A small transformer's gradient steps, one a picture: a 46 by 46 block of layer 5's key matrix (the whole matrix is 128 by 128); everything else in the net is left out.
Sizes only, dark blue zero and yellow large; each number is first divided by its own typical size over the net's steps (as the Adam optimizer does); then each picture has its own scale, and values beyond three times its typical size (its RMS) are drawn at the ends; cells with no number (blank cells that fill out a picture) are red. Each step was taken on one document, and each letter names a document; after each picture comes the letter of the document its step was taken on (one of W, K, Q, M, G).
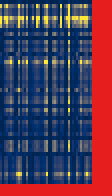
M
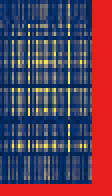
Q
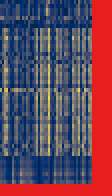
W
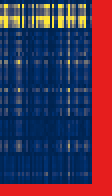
M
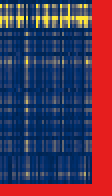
M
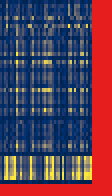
Q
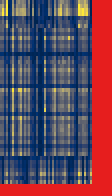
W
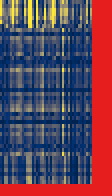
W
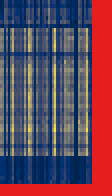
W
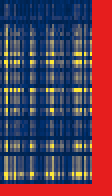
Q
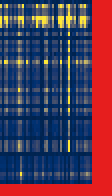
M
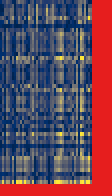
W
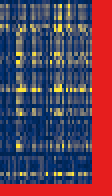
Q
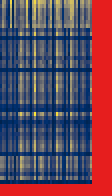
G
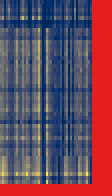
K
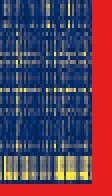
Q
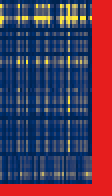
M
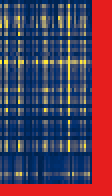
M
